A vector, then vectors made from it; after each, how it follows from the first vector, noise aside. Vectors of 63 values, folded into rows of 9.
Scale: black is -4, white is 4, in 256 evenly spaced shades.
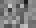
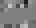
partly zeroed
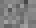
shrunk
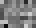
wrapped around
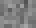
shrunk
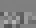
partly zeroed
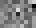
wrapped around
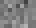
shrunk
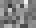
negated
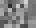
negated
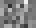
negated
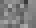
shrunk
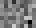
wrapped around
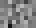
reversed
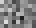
wrapped around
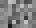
reversed
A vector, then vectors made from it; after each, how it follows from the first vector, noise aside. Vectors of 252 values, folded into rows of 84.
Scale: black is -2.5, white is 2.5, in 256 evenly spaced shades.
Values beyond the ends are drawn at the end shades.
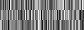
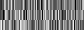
reversed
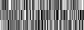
sign-scrambled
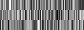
sign-scrambled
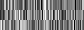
reversed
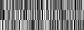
reversed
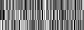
reversed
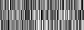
sign-scrambled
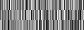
sign-scrambled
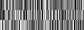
reversed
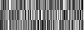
sign-scrambled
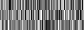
sign-scrambled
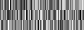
sign-scrambled
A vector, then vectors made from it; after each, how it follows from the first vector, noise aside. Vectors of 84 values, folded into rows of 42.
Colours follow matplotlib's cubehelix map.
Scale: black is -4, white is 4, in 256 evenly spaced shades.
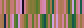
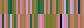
reversed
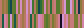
reversed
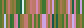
negated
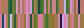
reversed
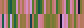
reversed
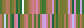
negated
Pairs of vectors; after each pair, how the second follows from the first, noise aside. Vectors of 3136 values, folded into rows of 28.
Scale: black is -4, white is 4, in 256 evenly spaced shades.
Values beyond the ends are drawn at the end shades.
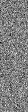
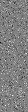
partly zeroed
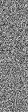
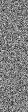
sign-scrambled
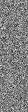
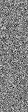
copied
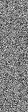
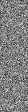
sign-scrambled
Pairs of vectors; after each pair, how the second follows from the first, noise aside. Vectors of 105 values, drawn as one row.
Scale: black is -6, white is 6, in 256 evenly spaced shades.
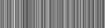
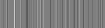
partly zeroed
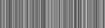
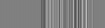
partly zeroed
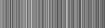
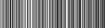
scaled up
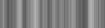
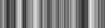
scaled up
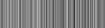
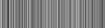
wrapped around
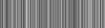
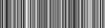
scaled up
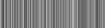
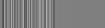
partly zeroed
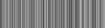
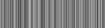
wrapped around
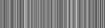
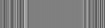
partly zeroed
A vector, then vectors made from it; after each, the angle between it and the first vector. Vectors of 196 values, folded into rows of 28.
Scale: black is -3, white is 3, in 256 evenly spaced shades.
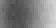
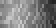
nearly opposite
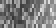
partly aligned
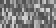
orthogonal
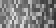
partly opposed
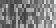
partly aligned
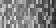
partly opposed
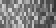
partly opposed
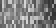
partly opposed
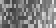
partly aligned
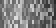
partly opposed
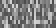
orthogonal
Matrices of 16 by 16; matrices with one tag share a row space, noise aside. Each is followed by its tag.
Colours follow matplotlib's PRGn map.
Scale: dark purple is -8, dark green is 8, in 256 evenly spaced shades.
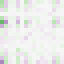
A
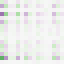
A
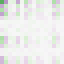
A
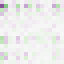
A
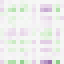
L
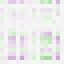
L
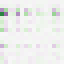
A
